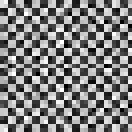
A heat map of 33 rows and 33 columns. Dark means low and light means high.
Slope: none. Grain: checkered. Mirror symmetry: top to bottom. Histogram: two levels.
